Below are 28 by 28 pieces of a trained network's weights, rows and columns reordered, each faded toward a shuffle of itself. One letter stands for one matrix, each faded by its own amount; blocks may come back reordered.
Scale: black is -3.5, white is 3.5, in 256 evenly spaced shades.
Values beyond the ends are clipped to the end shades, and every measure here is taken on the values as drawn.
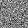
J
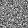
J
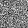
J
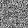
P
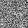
J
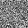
P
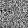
P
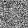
J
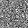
J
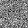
P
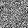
P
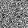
J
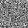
P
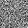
P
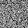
J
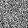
J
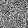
J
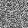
P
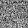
J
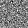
J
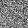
J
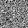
P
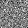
J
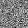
P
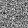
P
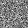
J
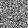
J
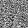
J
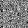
P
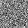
J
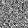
P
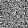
P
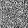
P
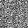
J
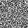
P
